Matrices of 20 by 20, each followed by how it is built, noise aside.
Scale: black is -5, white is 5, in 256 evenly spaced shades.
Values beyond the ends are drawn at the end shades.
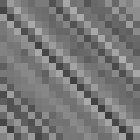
Toeplitz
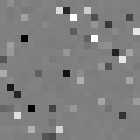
sparse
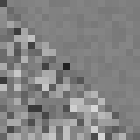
lower triangular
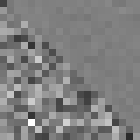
lower triangular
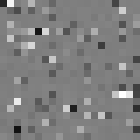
sparse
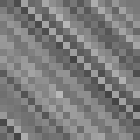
Toeplitz
